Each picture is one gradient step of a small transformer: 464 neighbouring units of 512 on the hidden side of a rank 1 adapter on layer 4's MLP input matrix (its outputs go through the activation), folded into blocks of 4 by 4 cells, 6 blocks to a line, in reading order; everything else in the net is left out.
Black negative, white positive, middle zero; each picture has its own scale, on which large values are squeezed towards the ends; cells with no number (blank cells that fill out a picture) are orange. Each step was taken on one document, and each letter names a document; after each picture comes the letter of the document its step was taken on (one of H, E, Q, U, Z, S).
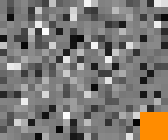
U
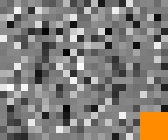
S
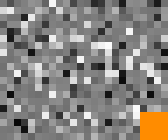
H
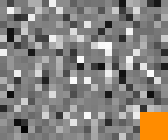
H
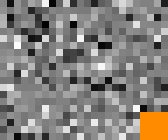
S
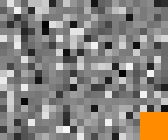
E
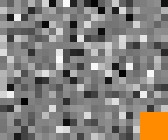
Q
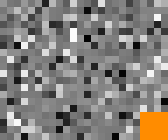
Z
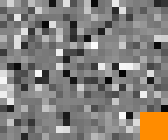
E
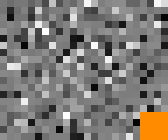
U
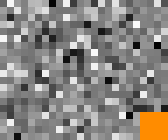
S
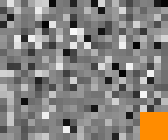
E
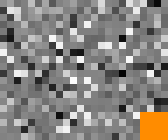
H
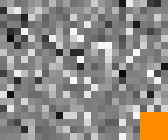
H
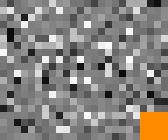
H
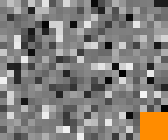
E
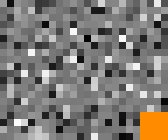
Z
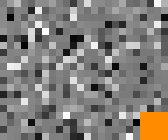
U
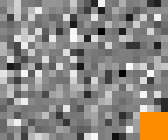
Z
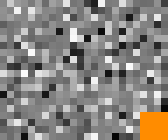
Z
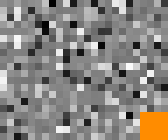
S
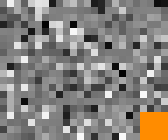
E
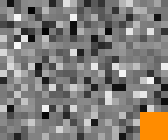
S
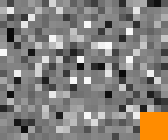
H
